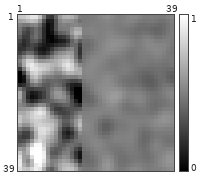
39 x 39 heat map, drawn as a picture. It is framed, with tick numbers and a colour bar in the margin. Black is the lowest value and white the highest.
A few values lie far out on both sides of the bulk. The ninth with the lowest average is the top left. Neither half mirrors the other. A vertical seam about 40% of the way across splits the table, and the right part is calmer. The ninth with the highest average is the bottom left. The field is mottled with small blotches.
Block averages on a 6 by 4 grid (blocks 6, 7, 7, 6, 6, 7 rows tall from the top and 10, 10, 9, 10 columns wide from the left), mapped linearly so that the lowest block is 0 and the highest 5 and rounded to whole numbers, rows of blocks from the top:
0221
0222
1121
2022
4112
5122
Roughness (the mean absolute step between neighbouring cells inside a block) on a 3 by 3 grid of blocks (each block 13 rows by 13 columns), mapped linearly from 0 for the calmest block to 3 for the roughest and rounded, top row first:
310 / 310 / 310
